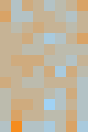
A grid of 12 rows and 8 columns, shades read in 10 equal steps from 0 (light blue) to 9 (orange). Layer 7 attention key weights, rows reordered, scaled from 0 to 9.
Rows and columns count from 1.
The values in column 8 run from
1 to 6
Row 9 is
3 4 4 4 3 2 5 2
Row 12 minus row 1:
-3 7 -3 -2 -1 0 2 -5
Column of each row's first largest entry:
8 1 4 8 1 2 3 1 7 2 2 2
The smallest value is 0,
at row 10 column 5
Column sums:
47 52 47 44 34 33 47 39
